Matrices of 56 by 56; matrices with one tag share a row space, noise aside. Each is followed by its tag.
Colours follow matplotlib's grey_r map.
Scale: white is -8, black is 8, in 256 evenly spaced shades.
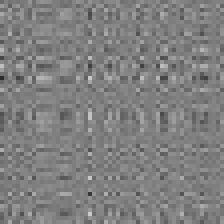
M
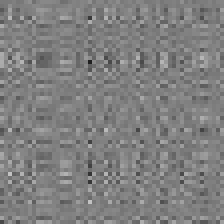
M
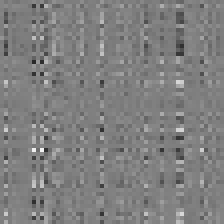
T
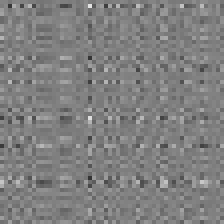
M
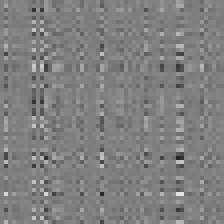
T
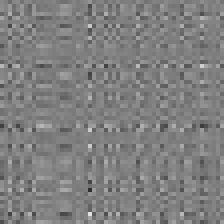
M
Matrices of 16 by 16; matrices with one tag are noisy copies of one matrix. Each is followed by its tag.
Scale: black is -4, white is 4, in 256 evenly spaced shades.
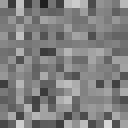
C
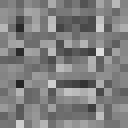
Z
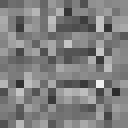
Z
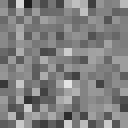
C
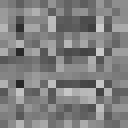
Z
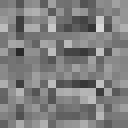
Z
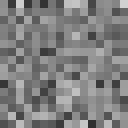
C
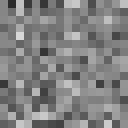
C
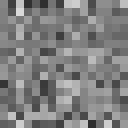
C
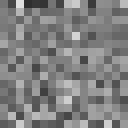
C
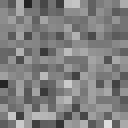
C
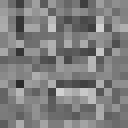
Z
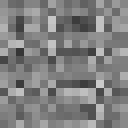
Z
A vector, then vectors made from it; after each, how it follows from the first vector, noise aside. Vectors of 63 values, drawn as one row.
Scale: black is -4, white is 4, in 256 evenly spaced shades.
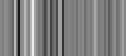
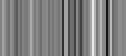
reversed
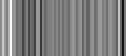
wrapped around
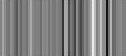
reversed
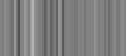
shrunk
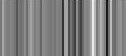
reversed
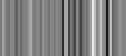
reversed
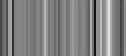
wrapped around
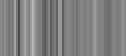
shrunk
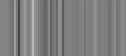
shrunk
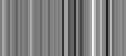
reversed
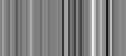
reversed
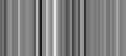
wrapped around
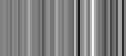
wrapped around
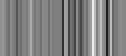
reversed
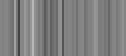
shrunk
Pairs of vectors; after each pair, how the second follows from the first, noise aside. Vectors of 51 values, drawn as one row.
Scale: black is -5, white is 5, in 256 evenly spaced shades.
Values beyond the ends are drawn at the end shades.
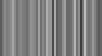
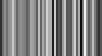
scaled up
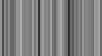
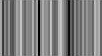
scaled up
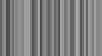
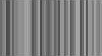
copied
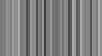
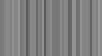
shrunk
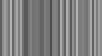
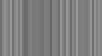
shrunk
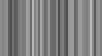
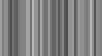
copied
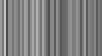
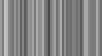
sign-scrambled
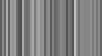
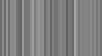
shrunk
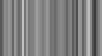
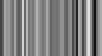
scaled up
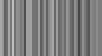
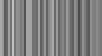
copied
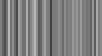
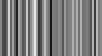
scaled up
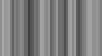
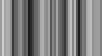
scaled up
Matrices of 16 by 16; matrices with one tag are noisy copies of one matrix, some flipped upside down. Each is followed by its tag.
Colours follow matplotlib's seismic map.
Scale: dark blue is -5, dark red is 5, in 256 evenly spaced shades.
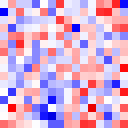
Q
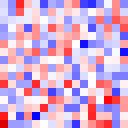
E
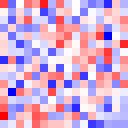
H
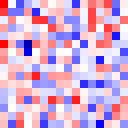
E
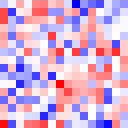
H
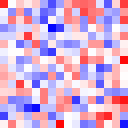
Q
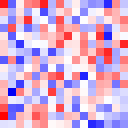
H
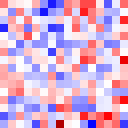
Q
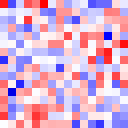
H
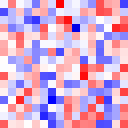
Q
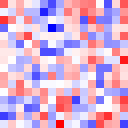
Q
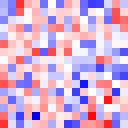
E
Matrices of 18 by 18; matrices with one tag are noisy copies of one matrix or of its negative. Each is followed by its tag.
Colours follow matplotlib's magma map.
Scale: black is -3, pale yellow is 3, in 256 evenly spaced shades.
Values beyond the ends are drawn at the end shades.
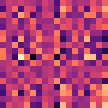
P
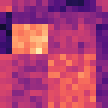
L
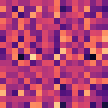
P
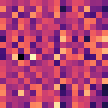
P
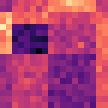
L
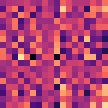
P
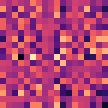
P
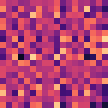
P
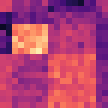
L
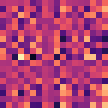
P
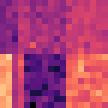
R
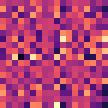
P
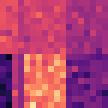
R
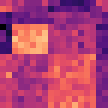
L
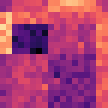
L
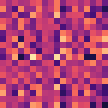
P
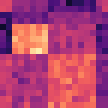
L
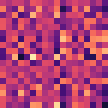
P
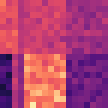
R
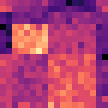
L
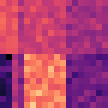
R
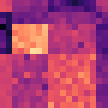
L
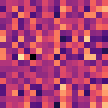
P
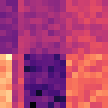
R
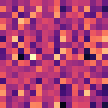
P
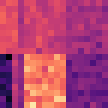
R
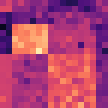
L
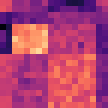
L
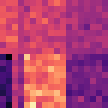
R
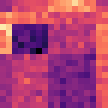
L
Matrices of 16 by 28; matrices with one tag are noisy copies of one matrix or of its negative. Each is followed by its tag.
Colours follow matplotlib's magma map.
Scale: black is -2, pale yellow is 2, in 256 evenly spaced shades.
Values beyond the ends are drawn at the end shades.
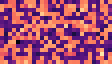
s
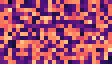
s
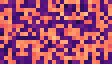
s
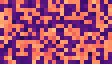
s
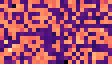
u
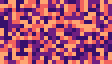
s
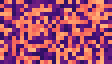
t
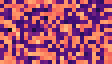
t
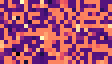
u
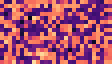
t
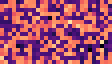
s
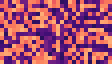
u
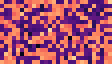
t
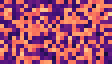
t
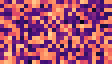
t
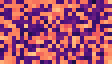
t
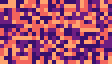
s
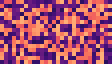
t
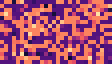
t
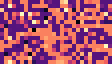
u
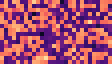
u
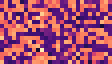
u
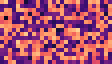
s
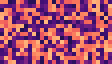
s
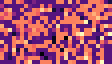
t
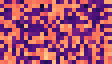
t
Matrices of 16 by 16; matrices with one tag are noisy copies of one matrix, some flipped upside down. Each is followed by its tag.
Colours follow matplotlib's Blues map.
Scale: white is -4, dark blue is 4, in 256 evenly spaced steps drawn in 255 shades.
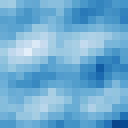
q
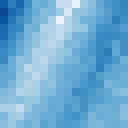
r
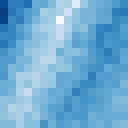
r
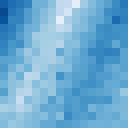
r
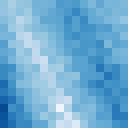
r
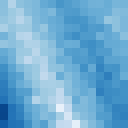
r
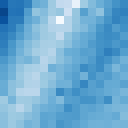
r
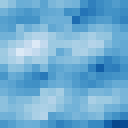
q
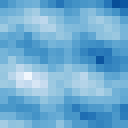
q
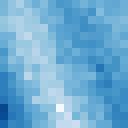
r
